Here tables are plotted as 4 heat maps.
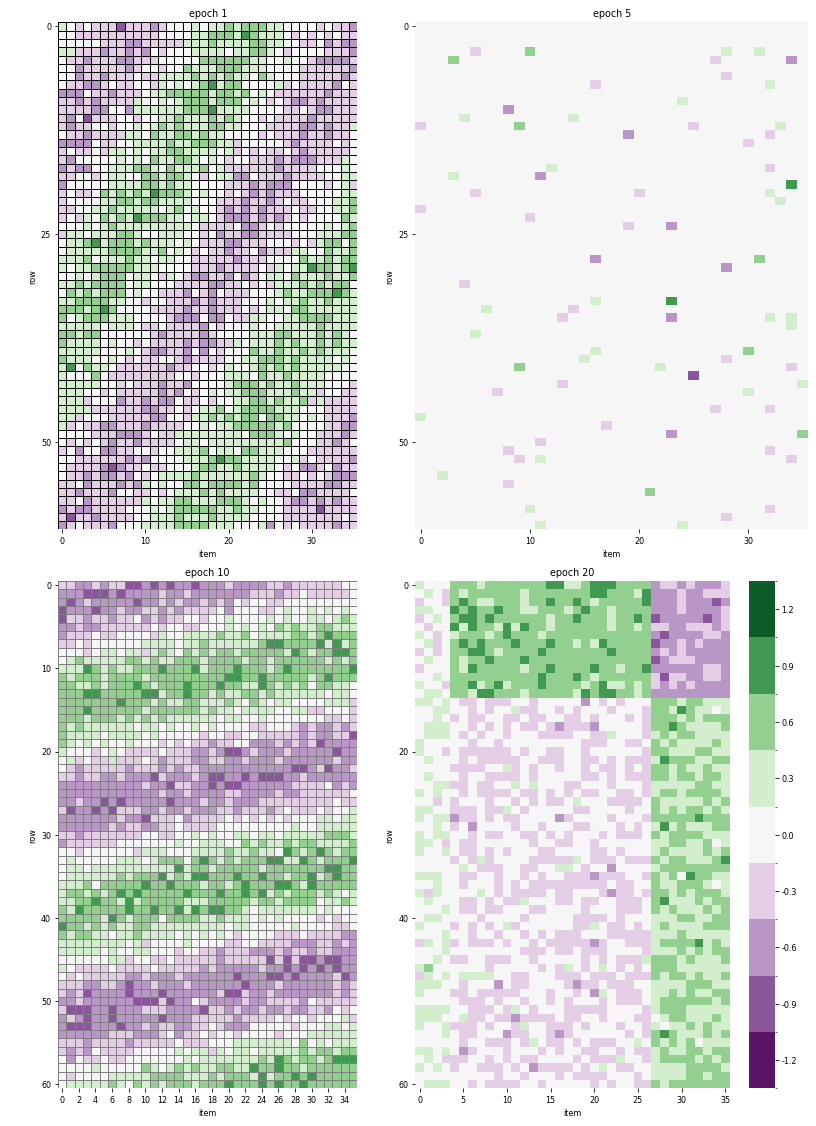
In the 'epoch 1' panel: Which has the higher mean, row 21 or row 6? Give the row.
21
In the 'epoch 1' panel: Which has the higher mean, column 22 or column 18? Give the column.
18
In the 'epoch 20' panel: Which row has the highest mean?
0
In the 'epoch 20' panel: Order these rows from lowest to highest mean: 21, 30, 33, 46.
21, 33, 30, 46
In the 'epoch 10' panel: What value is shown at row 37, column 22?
0.9
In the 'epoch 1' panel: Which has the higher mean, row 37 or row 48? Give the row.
37
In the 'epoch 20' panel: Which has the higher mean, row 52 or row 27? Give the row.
27
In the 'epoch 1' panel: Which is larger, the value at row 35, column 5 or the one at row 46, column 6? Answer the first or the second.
the first
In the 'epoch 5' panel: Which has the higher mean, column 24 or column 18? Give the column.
24
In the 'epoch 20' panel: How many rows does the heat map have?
61
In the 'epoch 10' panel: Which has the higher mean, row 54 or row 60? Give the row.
60
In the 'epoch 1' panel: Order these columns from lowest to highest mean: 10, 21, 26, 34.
34, 10, 26, 21
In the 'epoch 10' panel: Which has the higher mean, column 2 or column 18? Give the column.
18
